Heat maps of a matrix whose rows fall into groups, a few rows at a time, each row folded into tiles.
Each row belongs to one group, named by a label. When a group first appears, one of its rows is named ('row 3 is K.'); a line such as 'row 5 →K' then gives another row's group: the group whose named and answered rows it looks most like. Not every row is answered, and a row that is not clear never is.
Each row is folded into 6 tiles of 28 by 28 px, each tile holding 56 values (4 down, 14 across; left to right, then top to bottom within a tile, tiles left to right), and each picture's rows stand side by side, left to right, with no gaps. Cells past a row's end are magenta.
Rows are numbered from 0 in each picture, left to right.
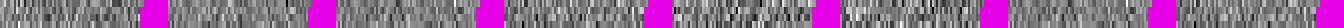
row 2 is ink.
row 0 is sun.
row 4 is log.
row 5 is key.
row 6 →ink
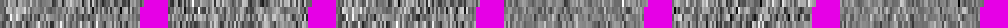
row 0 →key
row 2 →key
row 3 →ink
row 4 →log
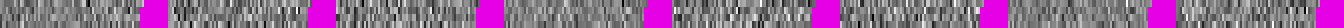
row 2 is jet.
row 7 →key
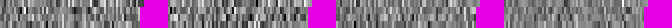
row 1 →log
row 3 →ink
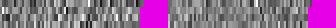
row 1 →key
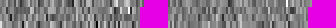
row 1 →ink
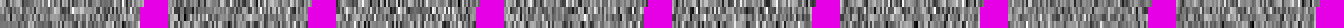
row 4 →jet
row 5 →jet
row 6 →sun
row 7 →jet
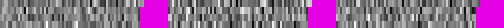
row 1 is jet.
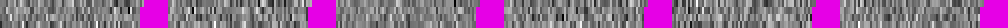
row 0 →key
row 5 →sun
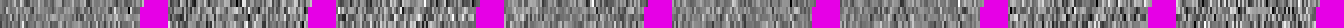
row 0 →key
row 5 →ink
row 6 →log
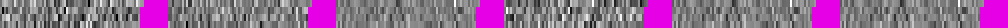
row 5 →ink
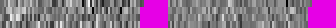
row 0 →key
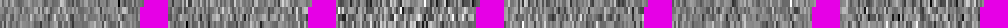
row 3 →sun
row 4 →ink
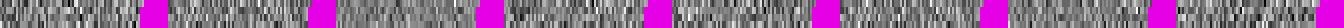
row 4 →key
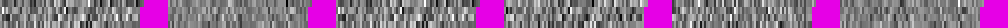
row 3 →log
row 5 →ink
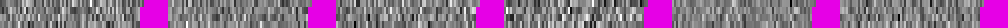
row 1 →sun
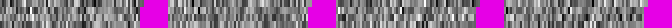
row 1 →sun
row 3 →log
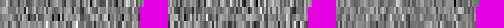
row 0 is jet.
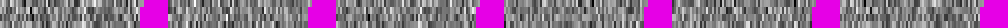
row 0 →sun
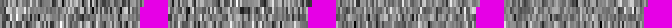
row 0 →key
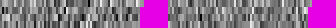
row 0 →log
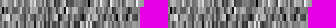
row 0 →log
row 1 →log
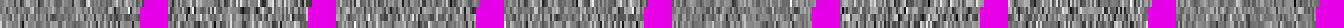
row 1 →jet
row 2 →sun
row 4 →ink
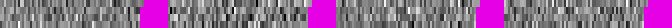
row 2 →jet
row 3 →jet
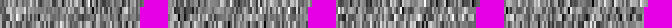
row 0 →key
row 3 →log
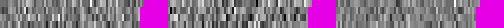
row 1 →log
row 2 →ink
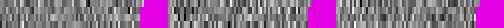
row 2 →sun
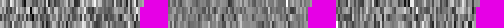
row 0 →sun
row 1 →ink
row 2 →key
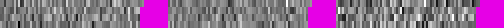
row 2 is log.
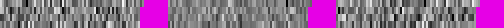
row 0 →jet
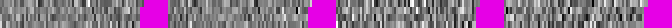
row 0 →key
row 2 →key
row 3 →log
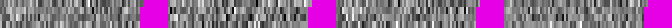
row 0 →key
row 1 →log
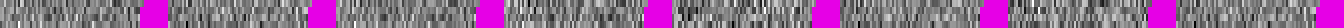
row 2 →sun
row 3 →sun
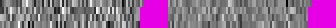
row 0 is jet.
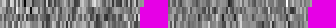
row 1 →ink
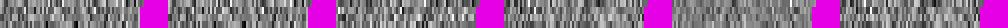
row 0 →jet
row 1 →jet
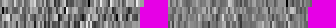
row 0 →log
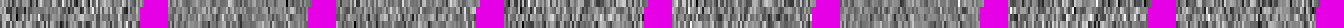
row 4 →sun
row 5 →ink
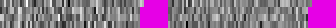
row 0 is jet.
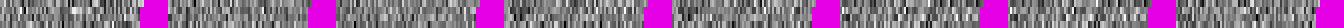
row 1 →jet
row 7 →key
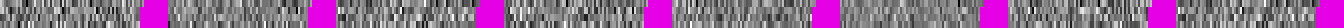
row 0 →jet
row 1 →key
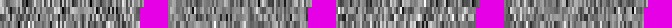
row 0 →jet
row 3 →key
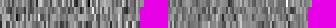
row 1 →ink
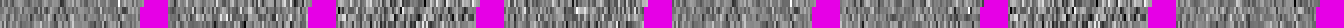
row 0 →ink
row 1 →jet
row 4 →ink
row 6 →log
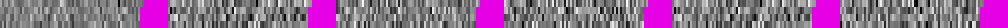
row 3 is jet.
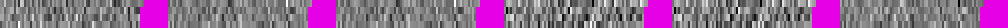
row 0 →sun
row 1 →ink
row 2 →ink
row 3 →log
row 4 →log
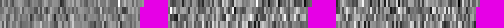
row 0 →ink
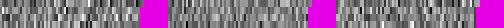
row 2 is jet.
